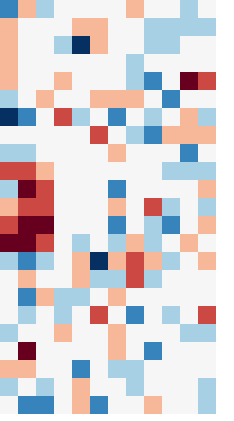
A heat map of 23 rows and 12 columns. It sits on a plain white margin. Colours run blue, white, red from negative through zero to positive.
Odd patch: higher, in the middle left. Mirror symmetry: none. Calmest part: bottom right. Slope: none. Ninth with the highest average: middle left.
